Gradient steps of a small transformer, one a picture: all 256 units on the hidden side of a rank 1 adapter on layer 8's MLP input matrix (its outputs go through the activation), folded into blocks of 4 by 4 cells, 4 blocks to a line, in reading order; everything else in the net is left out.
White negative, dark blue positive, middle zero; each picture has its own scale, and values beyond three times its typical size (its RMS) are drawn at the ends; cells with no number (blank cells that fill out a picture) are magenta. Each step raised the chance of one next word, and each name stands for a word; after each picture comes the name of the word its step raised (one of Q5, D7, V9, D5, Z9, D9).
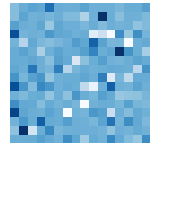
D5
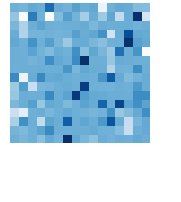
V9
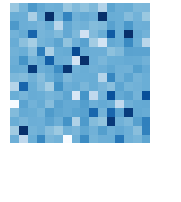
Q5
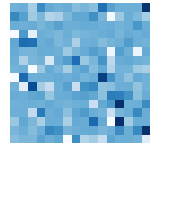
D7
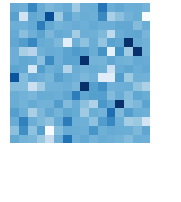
V9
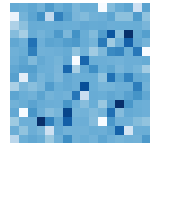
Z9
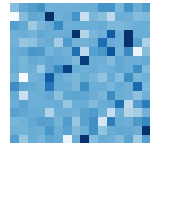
Q5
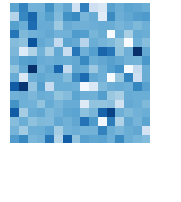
D7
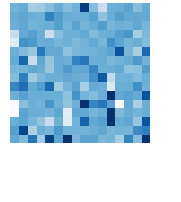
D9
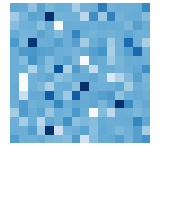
Z9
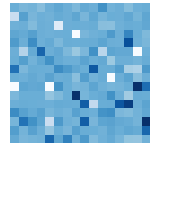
D9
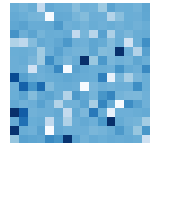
D5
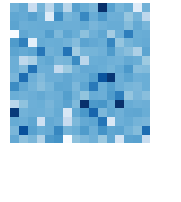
D7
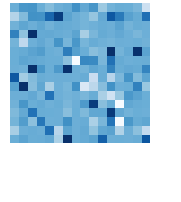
D7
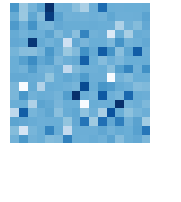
V9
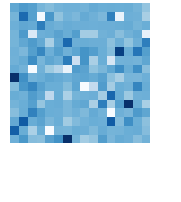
D5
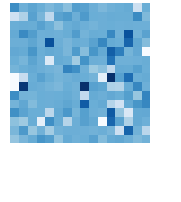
Q5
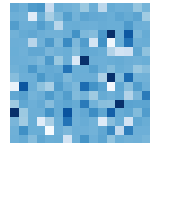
Q5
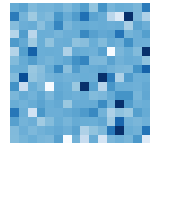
D7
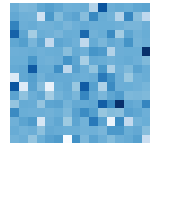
D7
